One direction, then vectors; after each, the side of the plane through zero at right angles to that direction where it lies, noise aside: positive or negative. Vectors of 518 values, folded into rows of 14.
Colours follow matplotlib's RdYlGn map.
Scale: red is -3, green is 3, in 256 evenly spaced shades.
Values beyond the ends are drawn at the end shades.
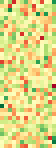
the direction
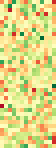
negative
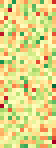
negative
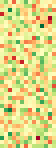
positive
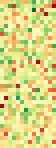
negative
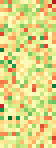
negative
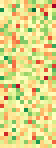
negative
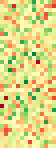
negative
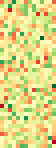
negative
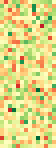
negative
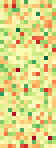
positive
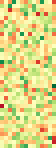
negative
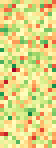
negative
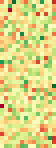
negative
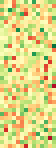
positive
